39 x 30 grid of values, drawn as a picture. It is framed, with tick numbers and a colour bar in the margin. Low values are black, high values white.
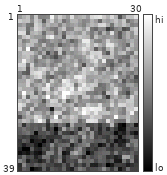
Seam: horizontal, 70% of the way down, the top part higher. Stripes: none. Ninth with the highest average: centre.
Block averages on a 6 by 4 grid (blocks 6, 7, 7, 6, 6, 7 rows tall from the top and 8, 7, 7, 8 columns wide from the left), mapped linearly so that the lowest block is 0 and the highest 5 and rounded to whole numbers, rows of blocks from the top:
4 4 4 4 / 4 4 5 4 / 5 5 5 4 / 4 5 5 5 / 1 2 2 1 / 0 1 1 1
